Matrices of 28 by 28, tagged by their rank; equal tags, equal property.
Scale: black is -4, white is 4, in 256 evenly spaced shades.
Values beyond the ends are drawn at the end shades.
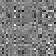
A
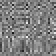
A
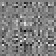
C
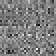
A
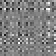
C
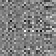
A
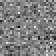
A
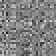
A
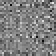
A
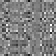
C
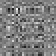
C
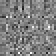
A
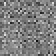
A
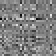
C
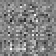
A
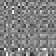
C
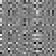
C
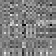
C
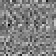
A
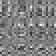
C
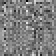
A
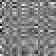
C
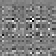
C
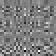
C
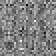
A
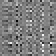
C
